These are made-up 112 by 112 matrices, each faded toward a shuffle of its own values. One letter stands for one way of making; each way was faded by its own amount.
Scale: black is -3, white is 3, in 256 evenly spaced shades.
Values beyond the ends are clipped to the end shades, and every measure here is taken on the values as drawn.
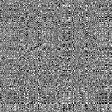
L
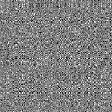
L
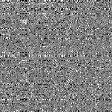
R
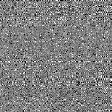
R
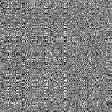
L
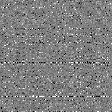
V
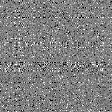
V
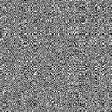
L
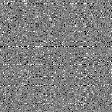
R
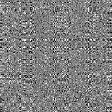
L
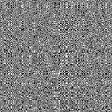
L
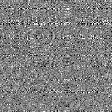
R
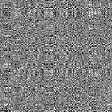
L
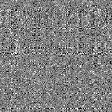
R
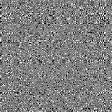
V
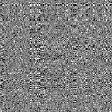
L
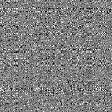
R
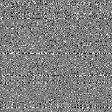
R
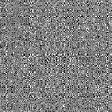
L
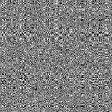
L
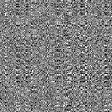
L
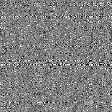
R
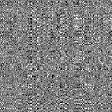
L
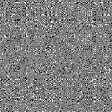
V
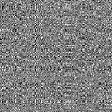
L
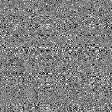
R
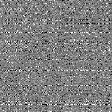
R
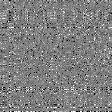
V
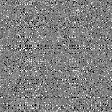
V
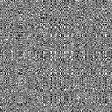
L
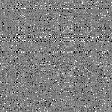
V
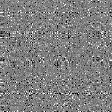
V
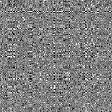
L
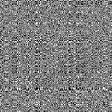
L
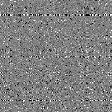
V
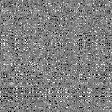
V
